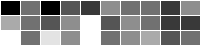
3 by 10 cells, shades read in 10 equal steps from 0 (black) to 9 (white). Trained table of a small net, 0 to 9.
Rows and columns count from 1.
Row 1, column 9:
2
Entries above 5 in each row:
0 2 4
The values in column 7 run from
4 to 5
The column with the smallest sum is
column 9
